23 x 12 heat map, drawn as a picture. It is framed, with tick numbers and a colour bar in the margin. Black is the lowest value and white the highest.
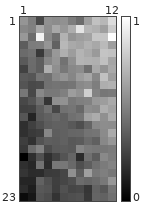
The values follow a bell shape. The halves do not mirror each other. The top right is the ninth with the highest average. No row or column stands out. There is an overall slope up to the top right. There are no regular stripes. The grain is fine, like static. The ninth with the lowest average is the bottom left.
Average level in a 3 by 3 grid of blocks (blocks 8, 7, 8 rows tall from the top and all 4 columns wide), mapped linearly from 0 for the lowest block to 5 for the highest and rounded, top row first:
3 4 5 | 1 2 4 | 0 1 2
